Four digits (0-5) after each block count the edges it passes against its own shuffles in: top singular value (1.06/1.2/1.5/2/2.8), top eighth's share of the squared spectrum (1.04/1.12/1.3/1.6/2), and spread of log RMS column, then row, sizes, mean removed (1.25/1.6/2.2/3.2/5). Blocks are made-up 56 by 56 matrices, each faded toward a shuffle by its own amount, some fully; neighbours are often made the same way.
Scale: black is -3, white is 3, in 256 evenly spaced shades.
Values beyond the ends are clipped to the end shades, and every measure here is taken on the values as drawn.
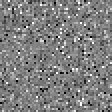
0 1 0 0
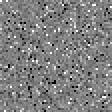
1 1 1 0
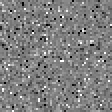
1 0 0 0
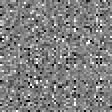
4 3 2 1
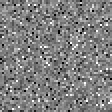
2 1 0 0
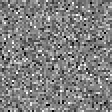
1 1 0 0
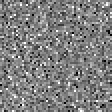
1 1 0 0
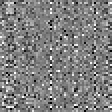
4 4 3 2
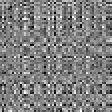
5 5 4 4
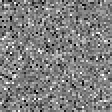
0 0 0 0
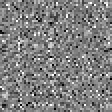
3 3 1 1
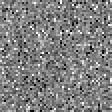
1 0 0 0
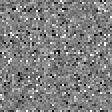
1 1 0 2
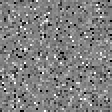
2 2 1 0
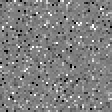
0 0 0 0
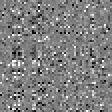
4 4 2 2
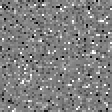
0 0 0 0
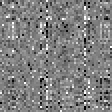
4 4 3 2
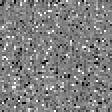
2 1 0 1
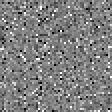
3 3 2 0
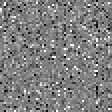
3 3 2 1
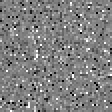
1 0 0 0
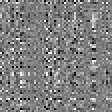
4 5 3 3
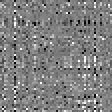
4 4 3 2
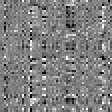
4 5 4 2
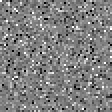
0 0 0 0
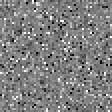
0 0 0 0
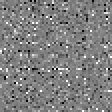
3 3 1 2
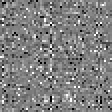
4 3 2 1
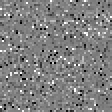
2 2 0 1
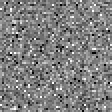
0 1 0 0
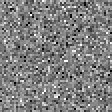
0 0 0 0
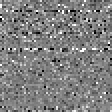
2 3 0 3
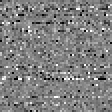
2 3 0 3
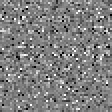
1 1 0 2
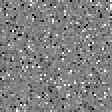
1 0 0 0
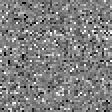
1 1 0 2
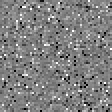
0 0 0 0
